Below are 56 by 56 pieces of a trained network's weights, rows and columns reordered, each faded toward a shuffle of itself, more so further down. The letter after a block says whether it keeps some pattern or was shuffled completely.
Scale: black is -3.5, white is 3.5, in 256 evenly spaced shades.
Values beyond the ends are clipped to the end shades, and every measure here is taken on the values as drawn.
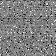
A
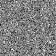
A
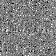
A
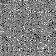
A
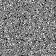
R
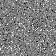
R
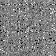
A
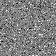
R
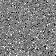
R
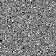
A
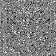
A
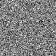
A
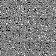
A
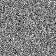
R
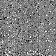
A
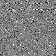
A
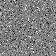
R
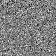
R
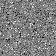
R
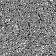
R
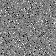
R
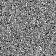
R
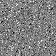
R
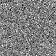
A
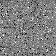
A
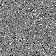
R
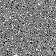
R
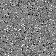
R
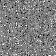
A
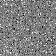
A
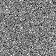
R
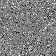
R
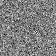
R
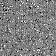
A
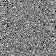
A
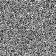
R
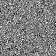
R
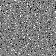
R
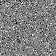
R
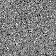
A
